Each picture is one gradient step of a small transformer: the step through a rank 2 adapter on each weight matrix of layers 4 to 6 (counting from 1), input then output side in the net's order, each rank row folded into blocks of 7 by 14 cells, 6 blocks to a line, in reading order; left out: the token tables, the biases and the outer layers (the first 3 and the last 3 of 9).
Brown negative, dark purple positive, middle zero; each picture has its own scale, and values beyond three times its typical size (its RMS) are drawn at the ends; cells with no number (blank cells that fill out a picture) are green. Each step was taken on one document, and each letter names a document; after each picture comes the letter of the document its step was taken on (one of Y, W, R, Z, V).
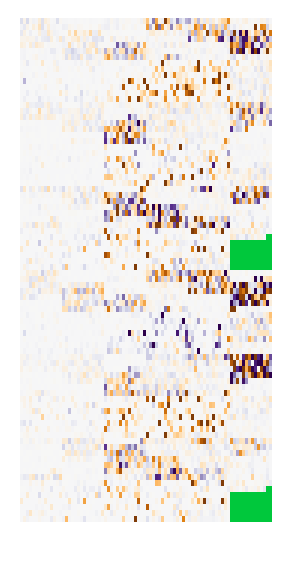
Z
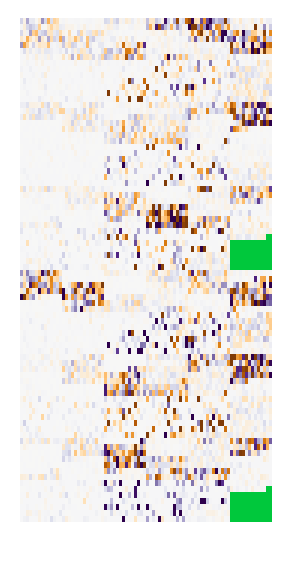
Z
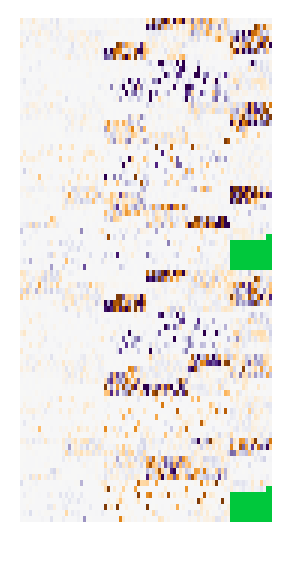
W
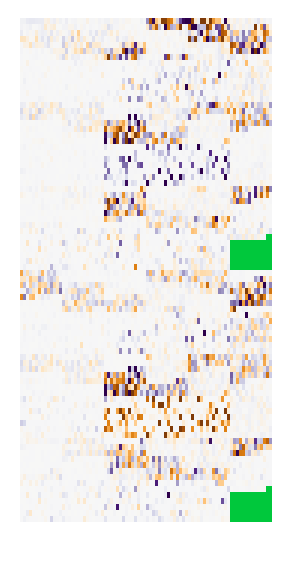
Z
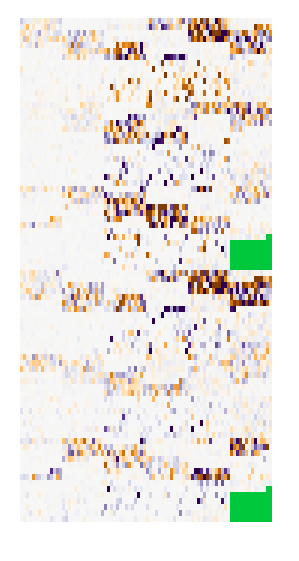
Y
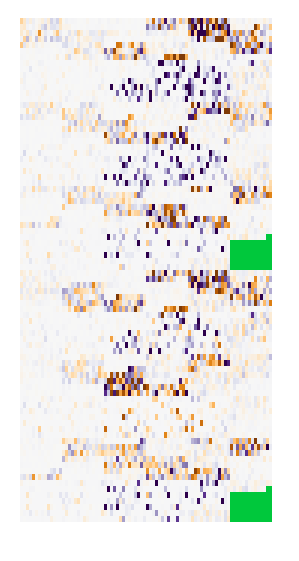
W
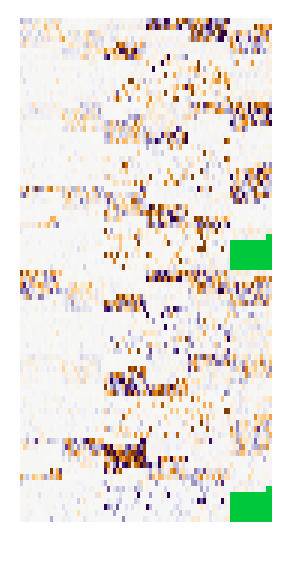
Y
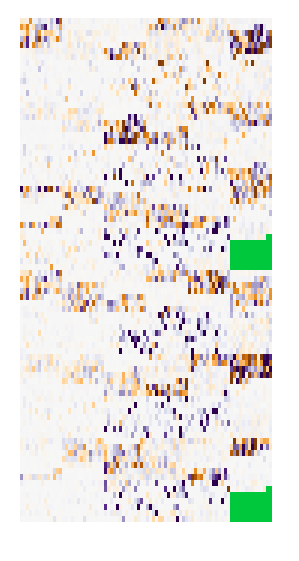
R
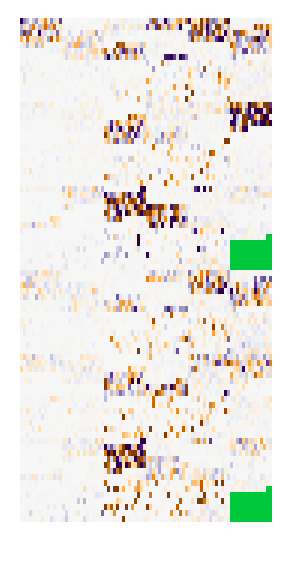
Y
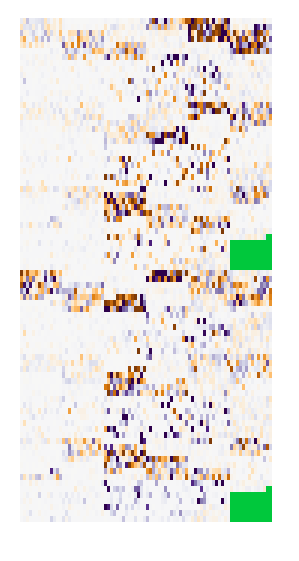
Y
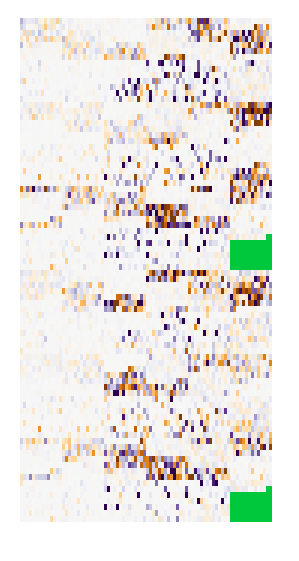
W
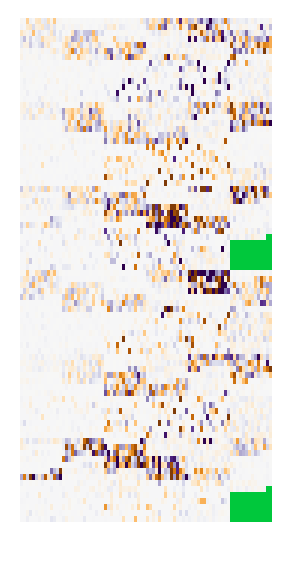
Z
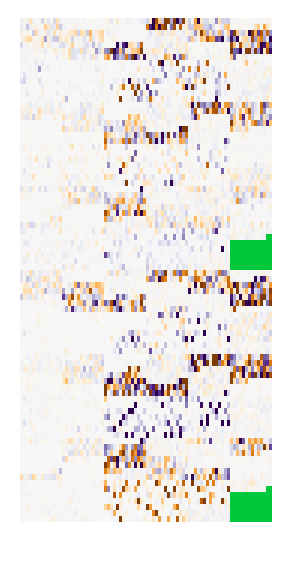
R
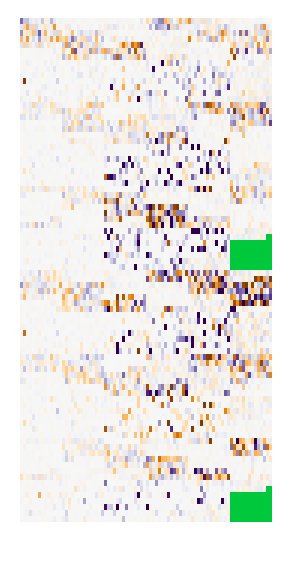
Y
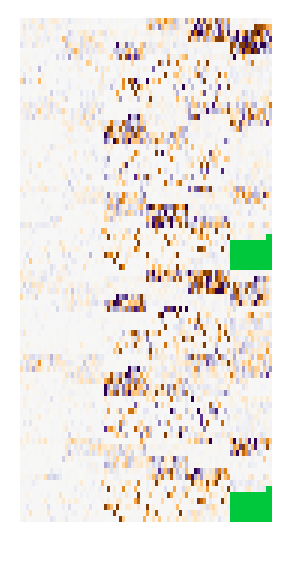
R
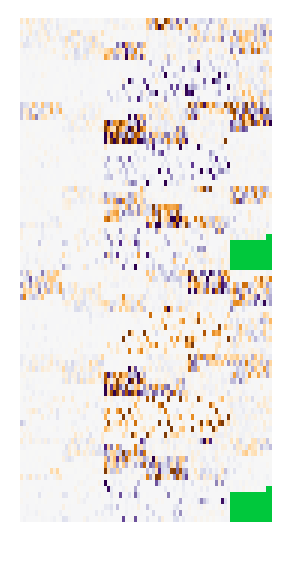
Z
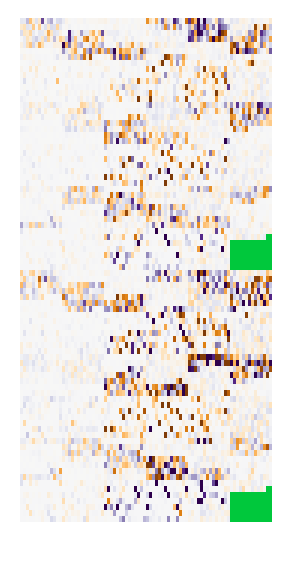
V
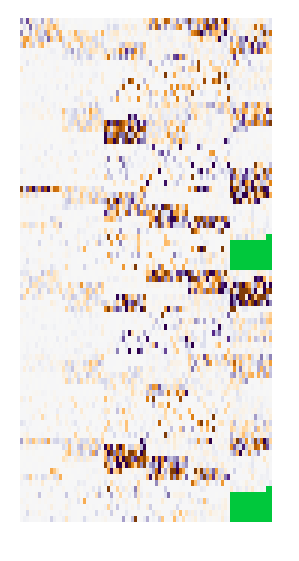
Z
